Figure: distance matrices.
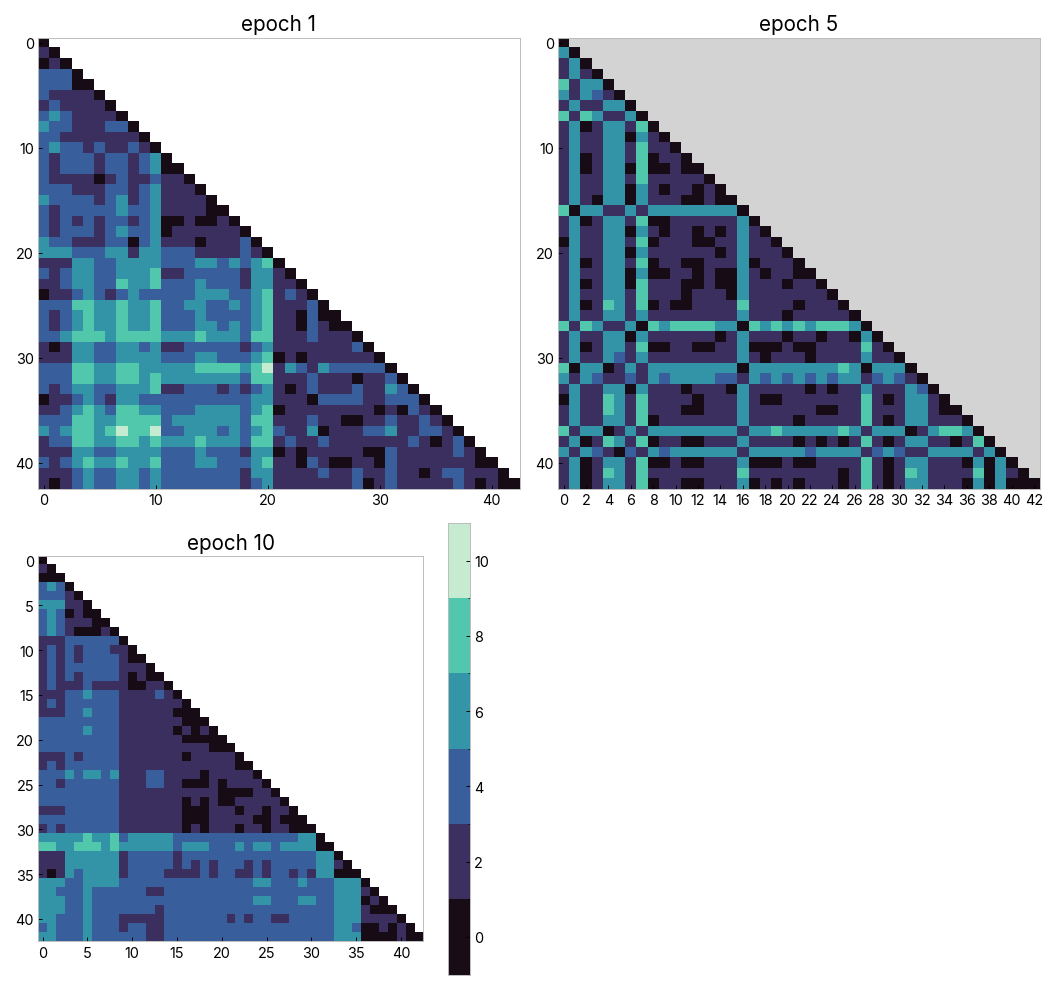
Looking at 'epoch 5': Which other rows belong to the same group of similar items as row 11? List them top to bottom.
0, 2, 3, 6, 8, 9, 10, 12, 13, 14, 15, 17, 18, 19, 20, 21, 22, 23, 24, 25, 26, 28, 29, 30, 33, 34, 35, 36, 38, 40, 41, 42
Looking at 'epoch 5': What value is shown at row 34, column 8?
2
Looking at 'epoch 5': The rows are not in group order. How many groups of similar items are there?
2
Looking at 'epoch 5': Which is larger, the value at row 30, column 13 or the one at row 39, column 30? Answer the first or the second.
the second
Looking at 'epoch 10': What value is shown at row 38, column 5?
6
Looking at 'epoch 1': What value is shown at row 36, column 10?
8
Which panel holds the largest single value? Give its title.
epoch 1
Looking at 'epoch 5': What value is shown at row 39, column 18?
6
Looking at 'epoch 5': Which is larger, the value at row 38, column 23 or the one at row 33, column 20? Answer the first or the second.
the second
